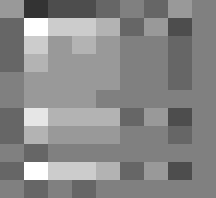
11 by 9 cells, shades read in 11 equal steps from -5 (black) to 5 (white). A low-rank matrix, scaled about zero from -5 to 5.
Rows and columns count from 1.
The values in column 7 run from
-1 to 1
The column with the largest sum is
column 2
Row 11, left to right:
0 -1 0 -1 0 0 0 0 0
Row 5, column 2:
1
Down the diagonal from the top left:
1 5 1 1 1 0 1 -1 0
